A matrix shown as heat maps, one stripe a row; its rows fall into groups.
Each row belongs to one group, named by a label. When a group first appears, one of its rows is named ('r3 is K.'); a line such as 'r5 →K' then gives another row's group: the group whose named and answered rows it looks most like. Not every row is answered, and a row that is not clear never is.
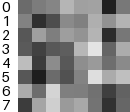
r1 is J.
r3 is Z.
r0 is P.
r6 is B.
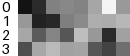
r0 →J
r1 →J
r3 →P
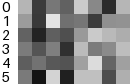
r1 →B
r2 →J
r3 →Z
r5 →Z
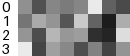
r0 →Z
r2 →B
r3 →B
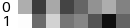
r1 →B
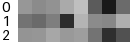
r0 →P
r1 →Z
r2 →P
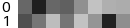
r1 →P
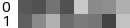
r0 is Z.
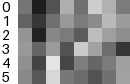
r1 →J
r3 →Z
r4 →B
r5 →B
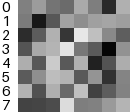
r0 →P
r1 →J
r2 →Z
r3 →P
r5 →P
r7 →J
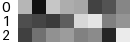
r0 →B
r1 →Z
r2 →P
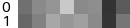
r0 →P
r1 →P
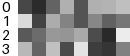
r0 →J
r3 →B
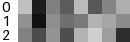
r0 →B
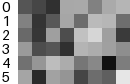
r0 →J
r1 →J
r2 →Z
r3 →Z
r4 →P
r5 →B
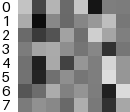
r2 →J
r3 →P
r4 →Z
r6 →P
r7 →P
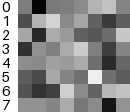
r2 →B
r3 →P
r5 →Z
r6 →J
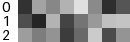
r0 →P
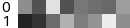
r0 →B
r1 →J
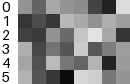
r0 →B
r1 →J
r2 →Z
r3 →B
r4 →B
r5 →Z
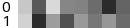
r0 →B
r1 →B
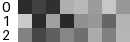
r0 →J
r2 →J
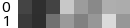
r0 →J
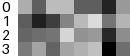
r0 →B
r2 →P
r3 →P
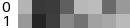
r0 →Z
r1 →J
